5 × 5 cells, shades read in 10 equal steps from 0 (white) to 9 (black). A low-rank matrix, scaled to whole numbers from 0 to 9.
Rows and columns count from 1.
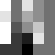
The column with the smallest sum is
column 1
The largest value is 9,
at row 5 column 3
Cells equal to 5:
8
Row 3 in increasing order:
0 2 4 5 6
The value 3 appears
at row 2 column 3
